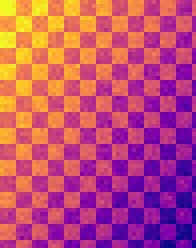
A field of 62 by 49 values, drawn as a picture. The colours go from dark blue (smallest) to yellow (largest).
Lone odd cells: none. Grain: checkered. Ninth with the highest average: top left. Slope: up to the top left.
